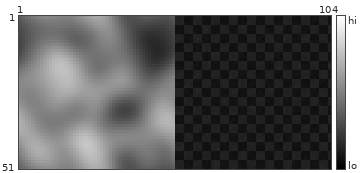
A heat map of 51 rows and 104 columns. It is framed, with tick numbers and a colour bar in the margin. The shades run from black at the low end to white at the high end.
The table splits into one row of 2 panels. Panel 1,1: middling, smooth, strong in contrast. Panel 1,2: very low, checkered, faint in contrast.
